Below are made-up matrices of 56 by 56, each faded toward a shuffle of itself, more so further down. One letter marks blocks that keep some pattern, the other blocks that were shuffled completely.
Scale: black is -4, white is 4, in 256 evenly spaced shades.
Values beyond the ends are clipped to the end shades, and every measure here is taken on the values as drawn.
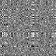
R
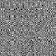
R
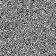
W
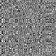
R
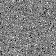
W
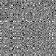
R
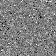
W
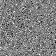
W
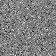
W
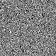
W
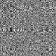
R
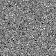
W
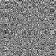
R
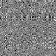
R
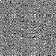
R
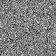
W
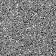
W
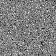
W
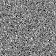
W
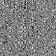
R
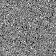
W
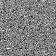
W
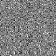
R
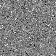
W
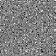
R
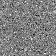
W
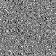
R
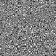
R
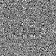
R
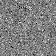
W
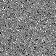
W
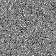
W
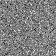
W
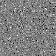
R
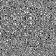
R
